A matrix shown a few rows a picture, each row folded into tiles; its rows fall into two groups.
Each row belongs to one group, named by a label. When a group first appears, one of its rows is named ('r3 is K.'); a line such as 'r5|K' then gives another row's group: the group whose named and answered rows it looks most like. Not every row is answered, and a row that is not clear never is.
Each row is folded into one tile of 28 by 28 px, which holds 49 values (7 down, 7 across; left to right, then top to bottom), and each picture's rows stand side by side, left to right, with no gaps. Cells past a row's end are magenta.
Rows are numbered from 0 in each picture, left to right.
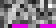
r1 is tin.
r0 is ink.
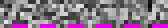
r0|ink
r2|tin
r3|ink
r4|ink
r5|ink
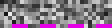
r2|tin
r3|tin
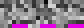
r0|ink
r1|tin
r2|ink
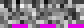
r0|tin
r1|tin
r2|tin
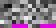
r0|ink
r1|tin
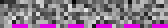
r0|ink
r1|tin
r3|ink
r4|tin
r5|ink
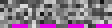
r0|tin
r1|ink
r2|ink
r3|tin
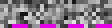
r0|tin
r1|ink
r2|tin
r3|tin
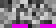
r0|ink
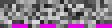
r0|ink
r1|ink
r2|tin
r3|ink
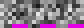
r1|ink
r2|ink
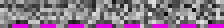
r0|ink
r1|ink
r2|ink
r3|ink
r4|ink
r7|ink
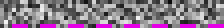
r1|ink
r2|tin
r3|tin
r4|tin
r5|tin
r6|ink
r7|tin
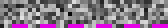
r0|ink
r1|tin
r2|ink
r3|tin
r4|tin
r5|ink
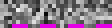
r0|tin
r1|ink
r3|ink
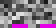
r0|ink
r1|tin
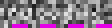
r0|ink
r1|ink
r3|tin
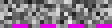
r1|ink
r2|tin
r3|ink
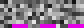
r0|tin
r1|ink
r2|tin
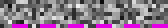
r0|ink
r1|ink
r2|tin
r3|tin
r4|tin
